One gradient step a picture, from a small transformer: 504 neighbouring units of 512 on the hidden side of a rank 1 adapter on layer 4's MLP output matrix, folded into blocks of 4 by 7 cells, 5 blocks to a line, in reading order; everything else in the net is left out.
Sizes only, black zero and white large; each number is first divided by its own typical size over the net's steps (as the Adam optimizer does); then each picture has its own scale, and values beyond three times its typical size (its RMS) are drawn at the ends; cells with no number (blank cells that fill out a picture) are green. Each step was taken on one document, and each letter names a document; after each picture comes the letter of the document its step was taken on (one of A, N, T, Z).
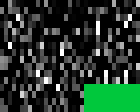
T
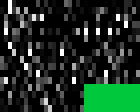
T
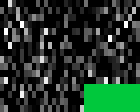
T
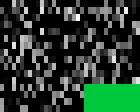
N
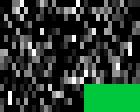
N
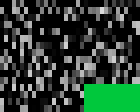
N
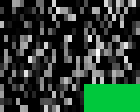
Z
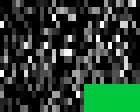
Z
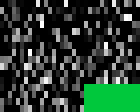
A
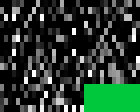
A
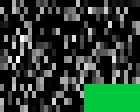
N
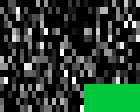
T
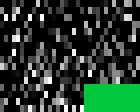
A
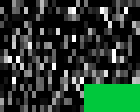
N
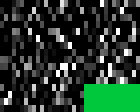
A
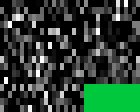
A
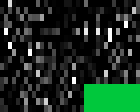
T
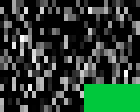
N
